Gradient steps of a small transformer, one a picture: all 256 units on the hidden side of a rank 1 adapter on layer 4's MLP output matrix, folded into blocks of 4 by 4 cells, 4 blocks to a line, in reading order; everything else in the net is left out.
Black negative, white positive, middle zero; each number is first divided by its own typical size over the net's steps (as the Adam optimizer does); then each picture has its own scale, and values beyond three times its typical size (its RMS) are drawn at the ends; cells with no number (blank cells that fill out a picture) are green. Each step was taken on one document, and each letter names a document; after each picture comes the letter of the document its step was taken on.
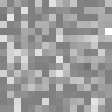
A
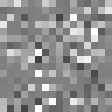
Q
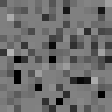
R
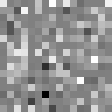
A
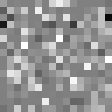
A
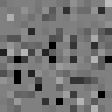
R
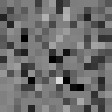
A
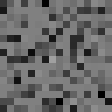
Q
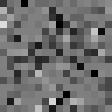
Q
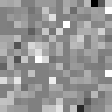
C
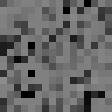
C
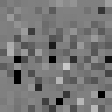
R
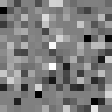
A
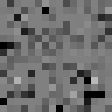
C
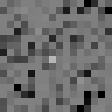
C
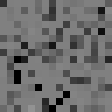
R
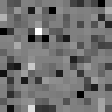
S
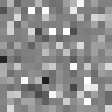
S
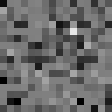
Q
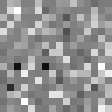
S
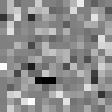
S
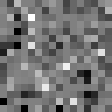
C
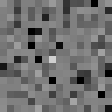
C
